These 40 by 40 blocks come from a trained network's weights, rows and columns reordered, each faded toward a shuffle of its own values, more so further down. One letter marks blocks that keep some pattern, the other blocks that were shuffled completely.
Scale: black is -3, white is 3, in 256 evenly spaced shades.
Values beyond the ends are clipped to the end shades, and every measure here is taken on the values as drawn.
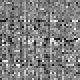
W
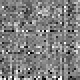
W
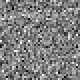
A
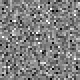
A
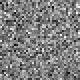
A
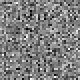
W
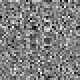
W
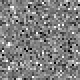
A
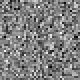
W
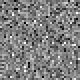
A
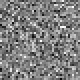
W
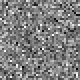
A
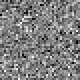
A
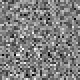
W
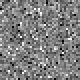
A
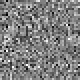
W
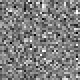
W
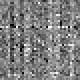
W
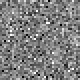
A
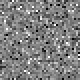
A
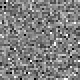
A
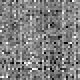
W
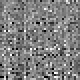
W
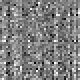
W
